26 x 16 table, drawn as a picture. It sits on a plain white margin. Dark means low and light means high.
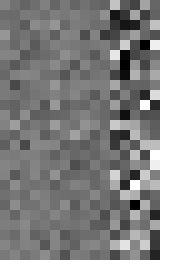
Ninth with the lowest average: top right. Histogram: heavy tails on both sides. Stripes: none. Seam: vertical, 70% of the way across, the left part calmer. Mirror symmetry: none.
